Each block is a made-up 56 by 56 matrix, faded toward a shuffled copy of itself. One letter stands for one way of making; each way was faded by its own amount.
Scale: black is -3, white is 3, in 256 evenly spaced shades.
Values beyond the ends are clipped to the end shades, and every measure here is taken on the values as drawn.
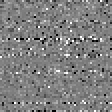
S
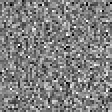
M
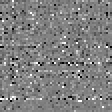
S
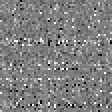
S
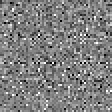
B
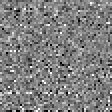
B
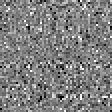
B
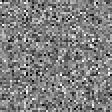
M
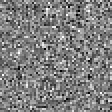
M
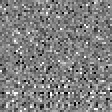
B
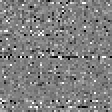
S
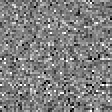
B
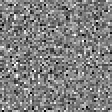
M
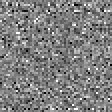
B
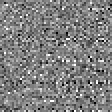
B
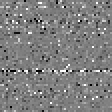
S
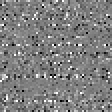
S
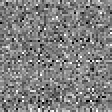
B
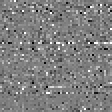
S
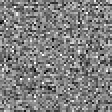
M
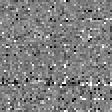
S
